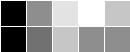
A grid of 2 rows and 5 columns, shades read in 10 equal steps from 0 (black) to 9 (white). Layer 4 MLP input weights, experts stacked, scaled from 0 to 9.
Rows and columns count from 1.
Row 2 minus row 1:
0 -1 -1 -4 -2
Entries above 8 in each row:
1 0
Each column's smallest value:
0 4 7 5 5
